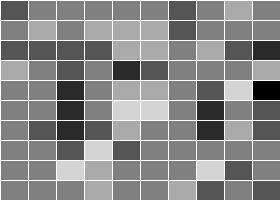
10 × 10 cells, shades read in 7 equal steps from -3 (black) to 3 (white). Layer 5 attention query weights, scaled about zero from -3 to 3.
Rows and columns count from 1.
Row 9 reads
0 0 2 1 0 0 0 2 -1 0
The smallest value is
-3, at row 5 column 10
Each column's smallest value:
-1 -1 -2 -1 -2 -1 -1 -2 -1 -3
